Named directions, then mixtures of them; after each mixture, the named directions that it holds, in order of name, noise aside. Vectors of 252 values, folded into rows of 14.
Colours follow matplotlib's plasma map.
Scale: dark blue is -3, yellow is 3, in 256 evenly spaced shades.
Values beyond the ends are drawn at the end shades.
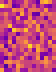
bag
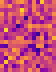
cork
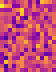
bag, cork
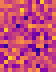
cork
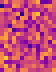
bag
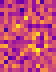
cork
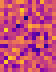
cork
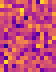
bag, cork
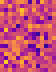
cork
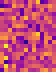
bag, cork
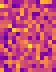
bag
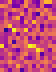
bag, cork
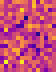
cork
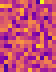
bag, cork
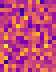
bag, cork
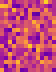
bag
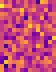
bag, cork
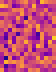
bag, cork
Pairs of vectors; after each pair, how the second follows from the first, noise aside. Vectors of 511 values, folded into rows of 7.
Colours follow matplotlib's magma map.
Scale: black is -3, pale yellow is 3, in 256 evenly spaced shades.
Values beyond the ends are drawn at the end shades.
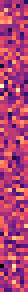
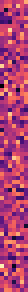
negated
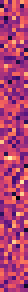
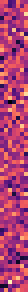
shuffled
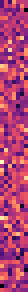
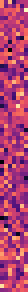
negated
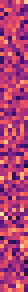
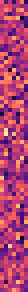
shuffled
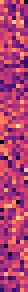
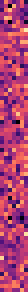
shuffled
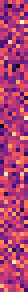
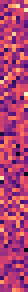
shuffled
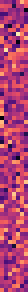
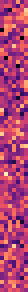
shuffled
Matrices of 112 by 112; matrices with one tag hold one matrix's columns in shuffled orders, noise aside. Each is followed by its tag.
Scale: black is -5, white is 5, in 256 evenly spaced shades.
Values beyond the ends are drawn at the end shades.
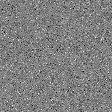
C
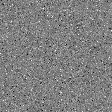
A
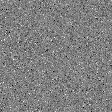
C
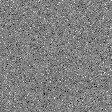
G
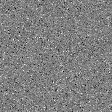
C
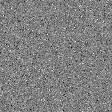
A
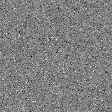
C
